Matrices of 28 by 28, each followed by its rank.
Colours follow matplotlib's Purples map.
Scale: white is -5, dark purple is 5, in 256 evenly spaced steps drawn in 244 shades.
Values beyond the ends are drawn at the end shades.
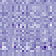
three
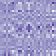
three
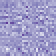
five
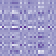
two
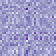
five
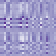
two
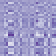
two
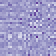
five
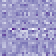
three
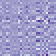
three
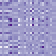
two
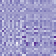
three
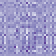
three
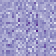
five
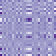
two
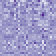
five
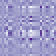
two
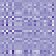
two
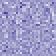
five
